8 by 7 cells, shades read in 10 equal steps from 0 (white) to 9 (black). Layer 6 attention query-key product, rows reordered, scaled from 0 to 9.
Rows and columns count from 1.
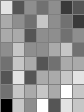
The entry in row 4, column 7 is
5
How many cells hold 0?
2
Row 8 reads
9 2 4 0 6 1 2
